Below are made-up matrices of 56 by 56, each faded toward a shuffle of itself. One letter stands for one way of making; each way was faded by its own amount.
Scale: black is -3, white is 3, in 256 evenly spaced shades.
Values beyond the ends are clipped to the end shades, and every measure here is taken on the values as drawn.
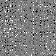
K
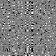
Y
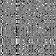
Y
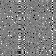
Y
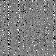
K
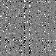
K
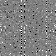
K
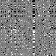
Y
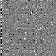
Y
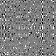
Y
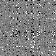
K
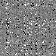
K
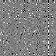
Y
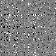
K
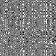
Y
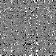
K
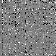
K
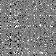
K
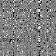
Y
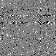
K
